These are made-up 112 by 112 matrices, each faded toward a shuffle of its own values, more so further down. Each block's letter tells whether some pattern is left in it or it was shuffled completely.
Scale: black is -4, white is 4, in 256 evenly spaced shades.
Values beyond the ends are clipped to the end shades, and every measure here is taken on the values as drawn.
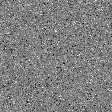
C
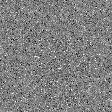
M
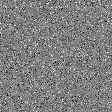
C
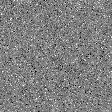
C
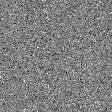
M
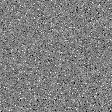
C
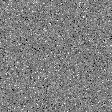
C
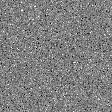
C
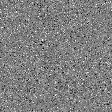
M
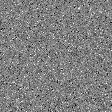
C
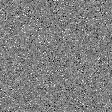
M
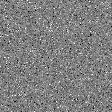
M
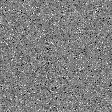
M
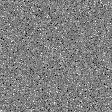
C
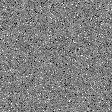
C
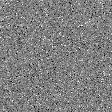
M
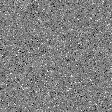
C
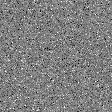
C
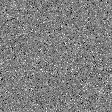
C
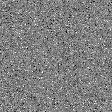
M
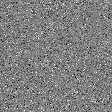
M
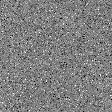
M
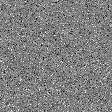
C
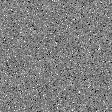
C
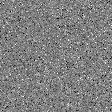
M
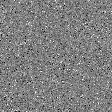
M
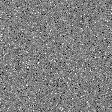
C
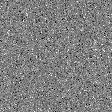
M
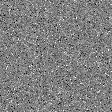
C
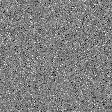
C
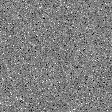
C
